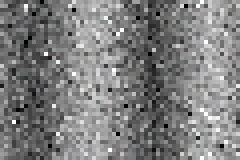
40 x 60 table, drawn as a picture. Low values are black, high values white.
The histogram is bell-shaped. No seam splits the table. No row or column stands out. Stripes running up and down repeat 2 times from left to right.
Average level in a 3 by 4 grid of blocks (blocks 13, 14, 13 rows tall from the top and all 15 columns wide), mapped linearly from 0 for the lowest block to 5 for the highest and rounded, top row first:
0505 | 0505 | 0505
